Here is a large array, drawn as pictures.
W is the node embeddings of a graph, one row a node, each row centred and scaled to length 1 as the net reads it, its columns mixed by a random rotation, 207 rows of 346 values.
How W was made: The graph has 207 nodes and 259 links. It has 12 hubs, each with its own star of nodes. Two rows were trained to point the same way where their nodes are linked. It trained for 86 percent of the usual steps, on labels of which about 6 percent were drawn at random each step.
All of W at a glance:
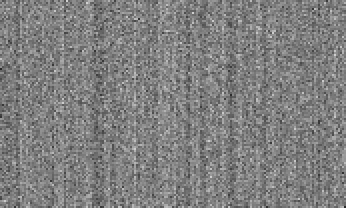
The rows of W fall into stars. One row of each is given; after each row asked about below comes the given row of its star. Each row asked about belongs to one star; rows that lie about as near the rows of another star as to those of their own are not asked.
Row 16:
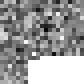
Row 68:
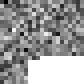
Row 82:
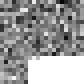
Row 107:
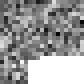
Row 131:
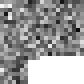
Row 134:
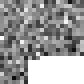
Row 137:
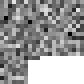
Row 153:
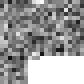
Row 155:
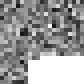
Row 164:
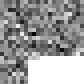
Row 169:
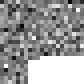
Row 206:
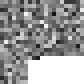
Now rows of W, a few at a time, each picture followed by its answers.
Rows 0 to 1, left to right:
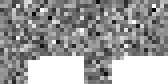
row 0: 206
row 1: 107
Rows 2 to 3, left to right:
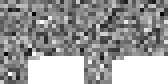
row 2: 131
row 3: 169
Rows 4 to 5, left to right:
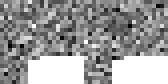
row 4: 131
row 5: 137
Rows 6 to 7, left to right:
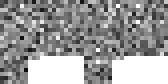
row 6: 68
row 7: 134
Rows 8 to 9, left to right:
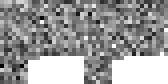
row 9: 164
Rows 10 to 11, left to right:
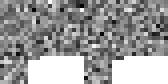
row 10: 134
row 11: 137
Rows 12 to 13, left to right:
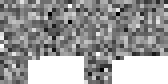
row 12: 107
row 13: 131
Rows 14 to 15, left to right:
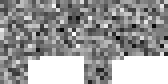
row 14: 206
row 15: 153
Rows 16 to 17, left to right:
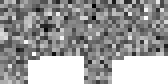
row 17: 16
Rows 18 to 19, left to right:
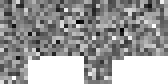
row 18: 153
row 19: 107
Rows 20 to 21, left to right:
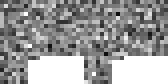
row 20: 164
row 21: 131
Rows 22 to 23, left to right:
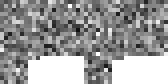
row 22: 155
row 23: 82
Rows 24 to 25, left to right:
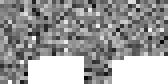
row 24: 137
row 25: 68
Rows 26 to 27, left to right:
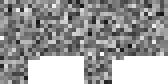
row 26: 134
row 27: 164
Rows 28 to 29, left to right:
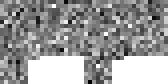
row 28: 169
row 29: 206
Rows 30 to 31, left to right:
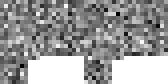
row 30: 131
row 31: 131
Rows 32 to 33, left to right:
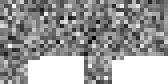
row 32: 169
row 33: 169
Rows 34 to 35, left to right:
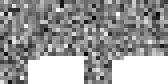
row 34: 131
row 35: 16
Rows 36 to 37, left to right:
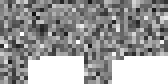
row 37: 155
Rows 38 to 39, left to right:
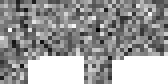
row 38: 164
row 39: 134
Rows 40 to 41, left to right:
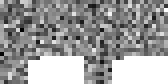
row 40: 137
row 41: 134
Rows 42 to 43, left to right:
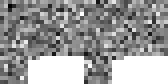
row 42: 153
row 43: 169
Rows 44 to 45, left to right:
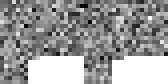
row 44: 134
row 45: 107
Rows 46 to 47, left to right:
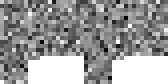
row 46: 16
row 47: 134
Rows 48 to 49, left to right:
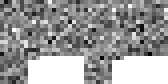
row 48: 68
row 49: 206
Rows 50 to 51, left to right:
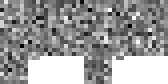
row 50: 131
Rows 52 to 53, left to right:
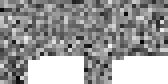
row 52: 131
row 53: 206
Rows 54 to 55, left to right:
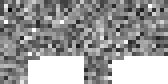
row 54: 82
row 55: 68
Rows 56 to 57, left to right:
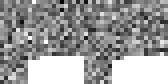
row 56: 82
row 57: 137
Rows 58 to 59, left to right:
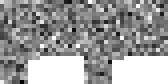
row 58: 131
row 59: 134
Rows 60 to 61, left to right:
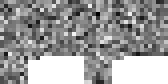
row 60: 134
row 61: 131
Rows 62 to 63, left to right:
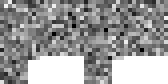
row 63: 82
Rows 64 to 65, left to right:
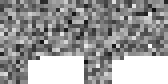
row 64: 16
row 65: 107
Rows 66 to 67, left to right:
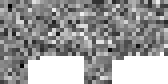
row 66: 153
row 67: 164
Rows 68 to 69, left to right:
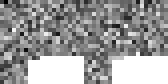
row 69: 82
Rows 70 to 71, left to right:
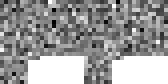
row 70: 155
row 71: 164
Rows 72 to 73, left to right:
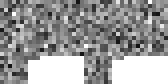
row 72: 134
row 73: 153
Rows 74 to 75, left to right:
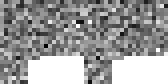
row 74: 137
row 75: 82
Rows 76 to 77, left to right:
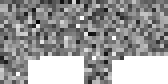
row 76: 82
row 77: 155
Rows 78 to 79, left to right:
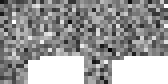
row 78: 68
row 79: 131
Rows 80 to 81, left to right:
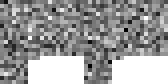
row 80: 68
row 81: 16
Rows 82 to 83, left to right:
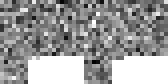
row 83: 107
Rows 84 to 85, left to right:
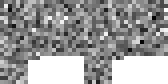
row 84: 153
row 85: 206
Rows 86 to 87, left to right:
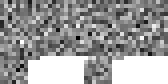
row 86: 16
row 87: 164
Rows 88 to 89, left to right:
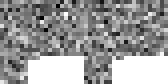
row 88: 131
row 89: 164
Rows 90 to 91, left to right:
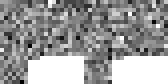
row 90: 155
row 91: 107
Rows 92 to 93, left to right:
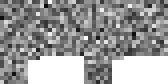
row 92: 155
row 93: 134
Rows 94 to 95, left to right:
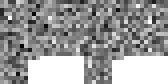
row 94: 131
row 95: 169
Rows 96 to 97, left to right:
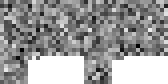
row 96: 153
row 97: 153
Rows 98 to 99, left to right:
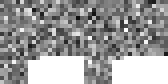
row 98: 134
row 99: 169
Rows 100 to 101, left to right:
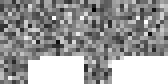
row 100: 82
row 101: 153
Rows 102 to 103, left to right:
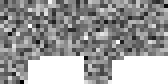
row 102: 155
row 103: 134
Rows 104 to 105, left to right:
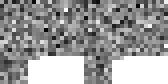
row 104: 68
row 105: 82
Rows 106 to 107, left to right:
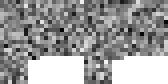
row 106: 206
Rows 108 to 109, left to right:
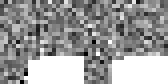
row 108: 68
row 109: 16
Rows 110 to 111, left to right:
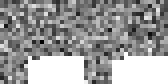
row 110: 164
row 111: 107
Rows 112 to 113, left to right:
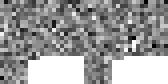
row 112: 155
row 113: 131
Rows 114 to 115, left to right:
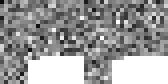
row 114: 155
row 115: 68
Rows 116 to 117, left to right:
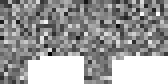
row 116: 68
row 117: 68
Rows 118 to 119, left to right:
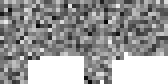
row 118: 134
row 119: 164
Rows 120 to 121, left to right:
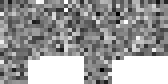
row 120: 153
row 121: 131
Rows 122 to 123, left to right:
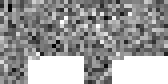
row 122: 153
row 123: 164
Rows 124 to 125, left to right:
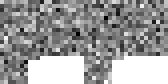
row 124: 16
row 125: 82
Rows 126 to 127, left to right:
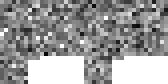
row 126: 107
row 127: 107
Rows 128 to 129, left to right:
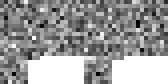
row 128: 137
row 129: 155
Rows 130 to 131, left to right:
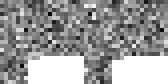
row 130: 68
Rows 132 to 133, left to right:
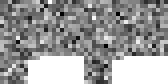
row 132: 68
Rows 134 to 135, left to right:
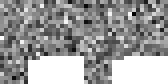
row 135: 107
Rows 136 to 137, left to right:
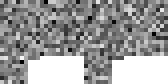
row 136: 155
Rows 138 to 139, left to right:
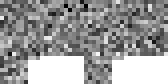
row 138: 107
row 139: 82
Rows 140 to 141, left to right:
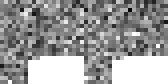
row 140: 134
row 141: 82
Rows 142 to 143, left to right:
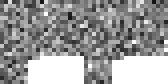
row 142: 68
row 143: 134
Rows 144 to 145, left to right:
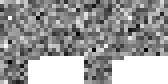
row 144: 131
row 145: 107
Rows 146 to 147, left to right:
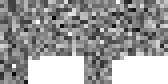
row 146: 107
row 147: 82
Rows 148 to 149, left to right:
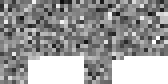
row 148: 82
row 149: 155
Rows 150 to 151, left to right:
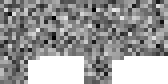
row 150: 169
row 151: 153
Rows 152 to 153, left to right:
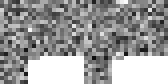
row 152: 164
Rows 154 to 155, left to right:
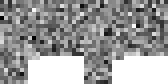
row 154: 153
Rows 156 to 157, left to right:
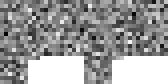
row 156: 131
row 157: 82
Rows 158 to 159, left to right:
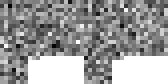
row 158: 153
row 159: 134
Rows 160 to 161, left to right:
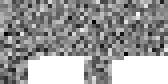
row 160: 206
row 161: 153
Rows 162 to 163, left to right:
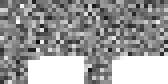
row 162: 169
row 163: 82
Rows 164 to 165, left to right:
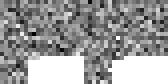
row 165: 137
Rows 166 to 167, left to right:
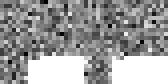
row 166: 107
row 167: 153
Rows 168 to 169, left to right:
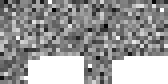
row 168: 68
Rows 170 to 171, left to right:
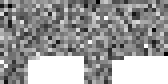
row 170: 153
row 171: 107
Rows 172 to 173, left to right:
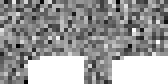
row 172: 16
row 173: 137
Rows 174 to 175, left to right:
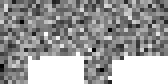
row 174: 164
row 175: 107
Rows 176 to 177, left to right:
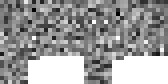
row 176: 137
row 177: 131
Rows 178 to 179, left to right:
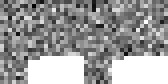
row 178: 16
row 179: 153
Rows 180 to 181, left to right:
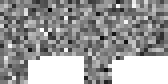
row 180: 169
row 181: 164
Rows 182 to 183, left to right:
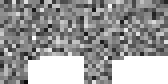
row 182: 137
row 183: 134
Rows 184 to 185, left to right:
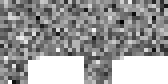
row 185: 134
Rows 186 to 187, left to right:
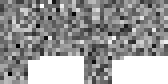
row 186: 16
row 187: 131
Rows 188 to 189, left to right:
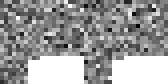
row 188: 68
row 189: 107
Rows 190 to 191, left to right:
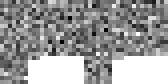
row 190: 68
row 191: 82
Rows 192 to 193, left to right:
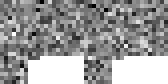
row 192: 16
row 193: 107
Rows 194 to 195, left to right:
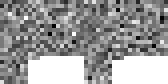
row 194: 107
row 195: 137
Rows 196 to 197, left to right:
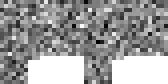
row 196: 131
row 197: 169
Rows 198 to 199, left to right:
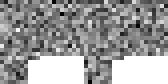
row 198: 16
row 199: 155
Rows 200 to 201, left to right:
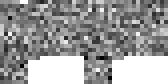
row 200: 16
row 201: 134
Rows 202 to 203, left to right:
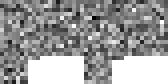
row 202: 164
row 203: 16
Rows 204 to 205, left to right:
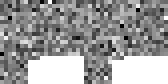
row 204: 16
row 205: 155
